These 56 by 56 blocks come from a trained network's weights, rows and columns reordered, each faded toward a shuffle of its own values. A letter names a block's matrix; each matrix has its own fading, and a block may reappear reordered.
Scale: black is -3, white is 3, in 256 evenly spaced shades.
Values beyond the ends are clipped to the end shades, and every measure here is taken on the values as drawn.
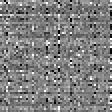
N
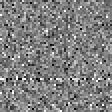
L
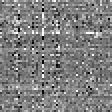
N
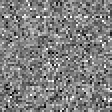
L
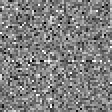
L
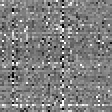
N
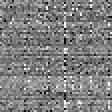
N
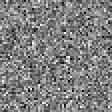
L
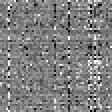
N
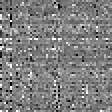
N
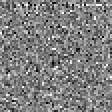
L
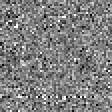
L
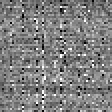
N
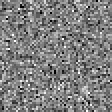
L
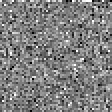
L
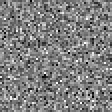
L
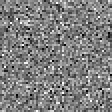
L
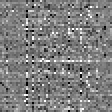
N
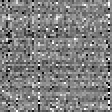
N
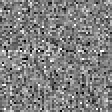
L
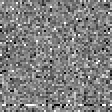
L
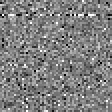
L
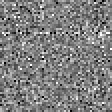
L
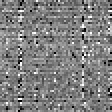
N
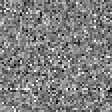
L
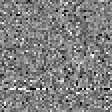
L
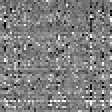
N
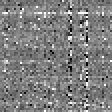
N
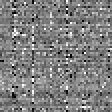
N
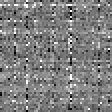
N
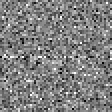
L
